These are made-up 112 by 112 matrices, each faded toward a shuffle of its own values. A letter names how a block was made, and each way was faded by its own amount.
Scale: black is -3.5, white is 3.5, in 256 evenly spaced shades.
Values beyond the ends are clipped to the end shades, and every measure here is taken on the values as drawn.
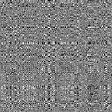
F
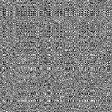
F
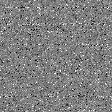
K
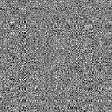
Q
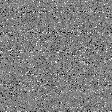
K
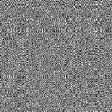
Q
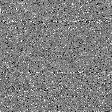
K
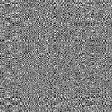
F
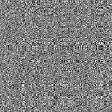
Q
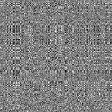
F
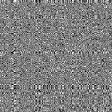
F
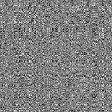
Q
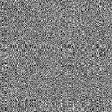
Q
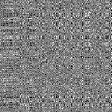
F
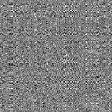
Q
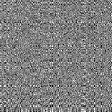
F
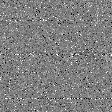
K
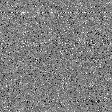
K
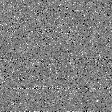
K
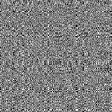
Q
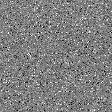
K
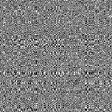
F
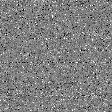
K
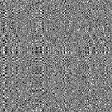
F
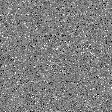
K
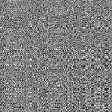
Q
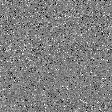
K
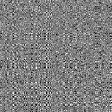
F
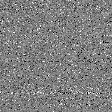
K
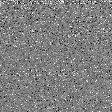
K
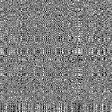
F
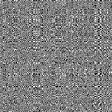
F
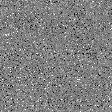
K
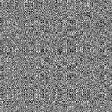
Q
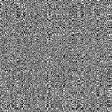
Q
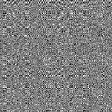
F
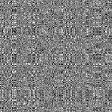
F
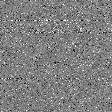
K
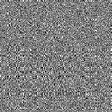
Q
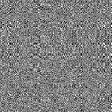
Q
